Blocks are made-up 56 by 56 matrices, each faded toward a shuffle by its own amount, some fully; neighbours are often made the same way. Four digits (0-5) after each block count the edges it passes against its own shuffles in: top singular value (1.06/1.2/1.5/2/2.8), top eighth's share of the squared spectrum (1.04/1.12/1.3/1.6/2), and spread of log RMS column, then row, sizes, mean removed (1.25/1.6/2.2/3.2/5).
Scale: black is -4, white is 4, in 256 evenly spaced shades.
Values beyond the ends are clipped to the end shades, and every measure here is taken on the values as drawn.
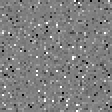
1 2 0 0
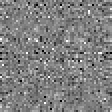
4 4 2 2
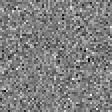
1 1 0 0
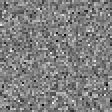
3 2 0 1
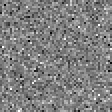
0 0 0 0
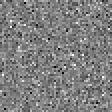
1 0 0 0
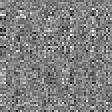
4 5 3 3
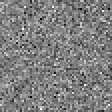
0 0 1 0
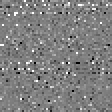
2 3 0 2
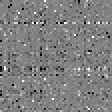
4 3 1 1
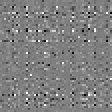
4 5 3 3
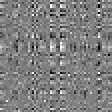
5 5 3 3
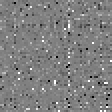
3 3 1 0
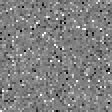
0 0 0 0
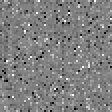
2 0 0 0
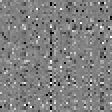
4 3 2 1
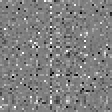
4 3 1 1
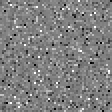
0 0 0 0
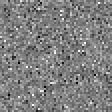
0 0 0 0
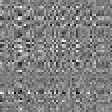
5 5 3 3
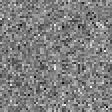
3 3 1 1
